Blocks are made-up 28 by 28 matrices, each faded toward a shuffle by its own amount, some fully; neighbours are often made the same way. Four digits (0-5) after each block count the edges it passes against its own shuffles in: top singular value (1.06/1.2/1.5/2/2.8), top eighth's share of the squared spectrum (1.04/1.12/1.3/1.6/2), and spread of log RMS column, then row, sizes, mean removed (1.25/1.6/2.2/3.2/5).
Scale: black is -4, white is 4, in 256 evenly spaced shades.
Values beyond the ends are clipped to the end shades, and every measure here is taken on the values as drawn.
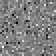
1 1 0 0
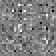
3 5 2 2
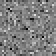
0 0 0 0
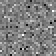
0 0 0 0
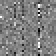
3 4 2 0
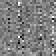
2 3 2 0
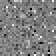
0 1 0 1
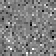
0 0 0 0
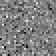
0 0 0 0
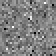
1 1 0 0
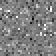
1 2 0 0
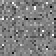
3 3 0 2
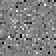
2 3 0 1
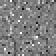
1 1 0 0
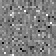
1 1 0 0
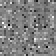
3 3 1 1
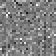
2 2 0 0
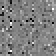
2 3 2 0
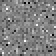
0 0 0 0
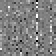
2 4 2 0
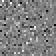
1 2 1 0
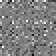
3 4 1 2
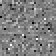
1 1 0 1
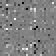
3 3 1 1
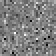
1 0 1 0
